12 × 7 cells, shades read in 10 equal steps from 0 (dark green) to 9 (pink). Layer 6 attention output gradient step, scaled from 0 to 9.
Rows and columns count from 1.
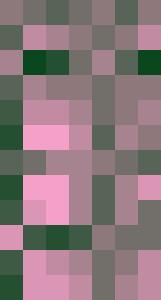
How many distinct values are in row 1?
3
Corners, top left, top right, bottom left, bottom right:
5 5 1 7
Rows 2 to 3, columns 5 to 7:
4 5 7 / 6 3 0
